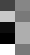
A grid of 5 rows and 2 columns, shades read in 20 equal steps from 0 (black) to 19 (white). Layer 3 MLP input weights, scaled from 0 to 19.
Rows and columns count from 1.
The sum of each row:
15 24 14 13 28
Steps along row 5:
down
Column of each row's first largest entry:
2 1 2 2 1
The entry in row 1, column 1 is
5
